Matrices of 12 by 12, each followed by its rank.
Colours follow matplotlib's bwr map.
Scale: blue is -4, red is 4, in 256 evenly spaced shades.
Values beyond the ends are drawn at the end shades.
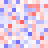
full rank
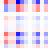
one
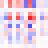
two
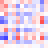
two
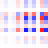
one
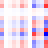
one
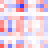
two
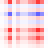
one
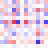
two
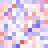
full rank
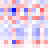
two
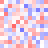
full rank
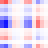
one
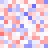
full rank
